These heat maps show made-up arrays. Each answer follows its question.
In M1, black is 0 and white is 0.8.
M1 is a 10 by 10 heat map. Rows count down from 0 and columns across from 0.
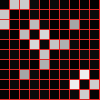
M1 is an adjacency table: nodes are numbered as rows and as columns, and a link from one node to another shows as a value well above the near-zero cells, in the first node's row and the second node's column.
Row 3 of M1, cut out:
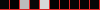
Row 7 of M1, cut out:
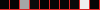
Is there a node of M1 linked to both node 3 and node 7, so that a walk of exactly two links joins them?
yes
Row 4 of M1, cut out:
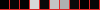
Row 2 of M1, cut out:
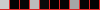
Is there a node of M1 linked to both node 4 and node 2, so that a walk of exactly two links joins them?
yes
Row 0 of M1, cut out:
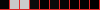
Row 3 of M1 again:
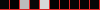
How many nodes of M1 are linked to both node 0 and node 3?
1
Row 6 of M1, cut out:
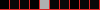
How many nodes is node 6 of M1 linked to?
1
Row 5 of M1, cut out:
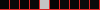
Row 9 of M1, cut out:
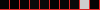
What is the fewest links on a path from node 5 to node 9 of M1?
6
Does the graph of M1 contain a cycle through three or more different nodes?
no
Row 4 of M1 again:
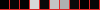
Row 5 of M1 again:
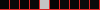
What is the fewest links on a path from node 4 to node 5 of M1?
1
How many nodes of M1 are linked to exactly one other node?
4
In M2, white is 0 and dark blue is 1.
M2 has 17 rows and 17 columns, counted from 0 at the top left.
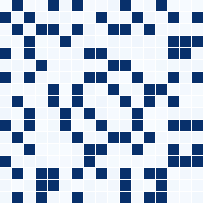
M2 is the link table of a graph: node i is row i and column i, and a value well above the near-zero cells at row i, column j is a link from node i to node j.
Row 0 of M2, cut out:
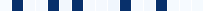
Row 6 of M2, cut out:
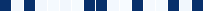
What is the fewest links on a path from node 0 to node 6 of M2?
1
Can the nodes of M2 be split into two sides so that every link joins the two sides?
no
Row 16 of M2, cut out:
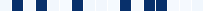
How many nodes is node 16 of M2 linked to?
6
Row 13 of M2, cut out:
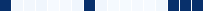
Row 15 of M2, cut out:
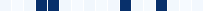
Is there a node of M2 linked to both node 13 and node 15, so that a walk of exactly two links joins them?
no
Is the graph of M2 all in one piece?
yes
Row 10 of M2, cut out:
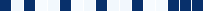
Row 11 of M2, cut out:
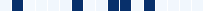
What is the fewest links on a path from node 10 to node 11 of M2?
1
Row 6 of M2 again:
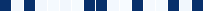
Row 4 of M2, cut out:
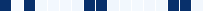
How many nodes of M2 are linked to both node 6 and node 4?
5
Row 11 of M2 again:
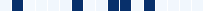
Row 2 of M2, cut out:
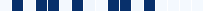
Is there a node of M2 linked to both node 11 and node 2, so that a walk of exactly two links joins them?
yes
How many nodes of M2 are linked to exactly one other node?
0
